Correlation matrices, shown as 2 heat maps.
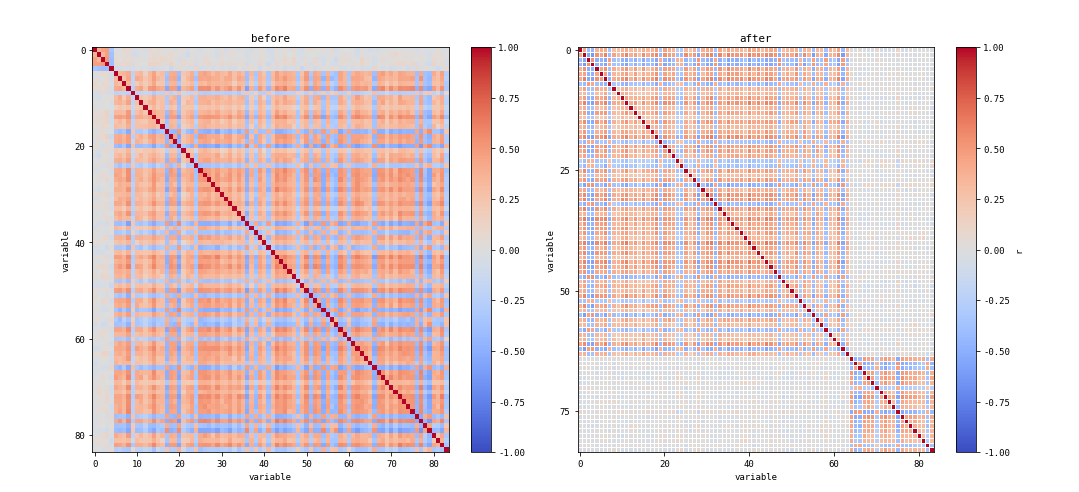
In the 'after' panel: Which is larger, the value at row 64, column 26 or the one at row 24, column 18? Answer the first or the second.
the first
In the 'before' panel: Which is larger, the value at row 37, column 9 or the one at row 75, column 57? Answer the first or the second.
the first
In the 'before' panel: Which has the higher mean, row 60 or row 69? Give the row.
69
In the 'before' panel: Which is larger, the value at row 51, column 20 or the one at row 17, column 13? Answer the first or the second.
the first
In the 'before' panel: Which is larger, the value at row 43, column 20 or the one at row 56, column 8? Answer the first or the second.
the second
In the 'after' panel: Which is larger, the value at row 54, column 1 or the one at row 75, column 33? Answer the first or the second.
the first
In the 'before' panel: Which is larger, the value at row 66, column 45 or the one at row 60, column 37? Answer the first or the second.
the second
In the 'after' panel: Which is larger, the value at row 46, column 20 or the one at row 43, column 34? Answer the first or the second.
the first
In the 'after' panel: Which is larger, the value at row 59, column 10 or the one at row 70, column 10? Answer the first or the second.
the first
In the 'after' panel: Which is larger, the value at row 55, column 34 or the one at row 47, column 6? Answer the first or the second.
the first
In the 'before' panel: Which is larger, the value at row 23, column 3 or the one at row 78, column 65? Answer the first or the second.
the first
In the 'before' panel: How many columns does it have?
84
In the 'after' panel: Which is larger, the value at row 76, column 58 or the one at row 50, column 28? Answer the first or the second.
the first
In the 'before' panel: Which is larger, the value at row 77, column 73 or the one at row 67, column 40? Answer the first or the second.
the first
